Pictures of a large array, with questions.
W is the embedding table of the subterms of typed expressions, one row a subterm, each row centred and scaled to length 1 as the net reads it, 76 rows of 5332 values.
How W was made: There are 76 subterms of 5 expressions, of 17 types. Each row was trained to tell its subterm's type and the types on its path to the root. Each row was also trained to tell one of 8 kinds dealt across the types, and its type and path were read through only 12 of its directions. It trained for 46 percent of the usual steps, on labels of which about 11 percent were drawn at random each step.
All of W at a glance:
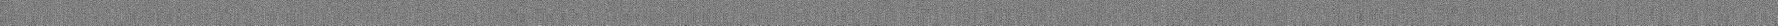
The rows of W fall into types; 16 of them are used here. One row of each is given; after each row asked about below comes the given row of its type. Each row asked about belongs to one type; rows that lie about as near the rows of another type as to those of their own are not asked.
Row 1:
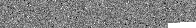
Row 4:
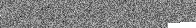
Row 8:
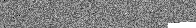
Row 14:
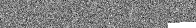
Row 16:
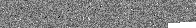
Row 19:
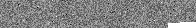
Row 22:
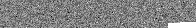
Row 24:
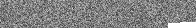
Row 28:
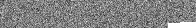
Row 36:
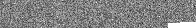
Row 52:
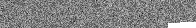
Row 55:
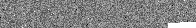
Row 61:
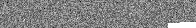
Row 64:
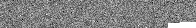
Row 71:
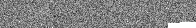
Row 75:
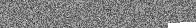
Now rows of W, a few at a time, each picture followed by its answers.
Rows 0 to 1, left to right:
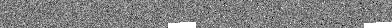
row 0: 8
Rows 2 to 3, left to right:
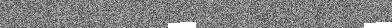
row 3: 19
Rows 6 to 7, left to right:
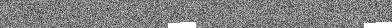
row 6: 61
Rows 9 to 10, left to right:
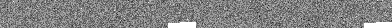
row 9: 71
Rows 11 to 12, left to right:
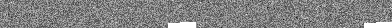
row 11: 28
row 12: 52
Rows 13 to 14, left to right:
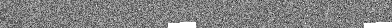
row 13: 64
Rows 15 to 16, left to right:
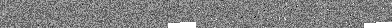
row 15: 4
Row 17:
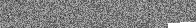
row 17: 52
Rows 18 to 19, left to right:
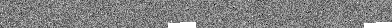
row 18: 75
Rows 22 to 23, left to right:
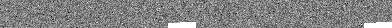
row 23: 71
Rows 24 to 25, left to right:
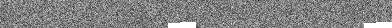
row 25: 1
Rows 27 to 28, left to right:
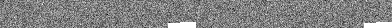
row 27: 36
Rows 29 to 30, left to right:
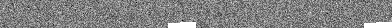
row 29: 8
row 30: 24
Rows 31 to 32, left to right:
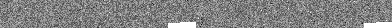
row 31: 71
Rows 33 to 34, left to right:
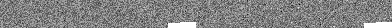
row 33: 8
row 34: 28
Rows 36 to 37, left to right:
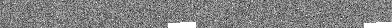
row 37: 4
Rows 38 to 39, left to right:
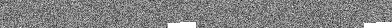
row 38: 8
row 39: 4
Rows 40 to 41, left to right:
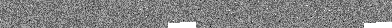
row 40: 52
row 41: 19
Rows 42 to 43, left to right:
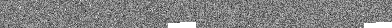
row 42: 1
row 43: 28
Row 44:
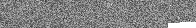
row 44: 64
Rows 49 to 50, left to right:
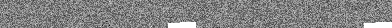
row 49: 28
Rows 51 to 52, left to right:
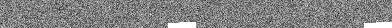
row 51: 61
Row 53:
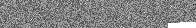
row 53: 1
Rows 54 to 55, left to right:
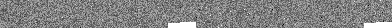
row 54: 52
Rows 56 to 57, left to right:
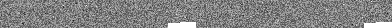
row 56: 4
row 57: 28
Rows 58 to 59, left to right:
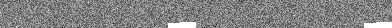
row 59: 52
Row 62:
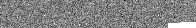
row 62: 61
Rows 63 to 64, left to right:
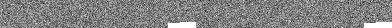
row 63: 75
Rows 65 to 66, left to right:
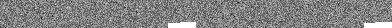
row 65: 61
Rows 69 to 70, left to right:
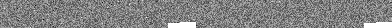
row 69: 61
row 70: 4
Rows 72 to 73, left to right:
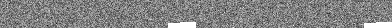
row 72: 75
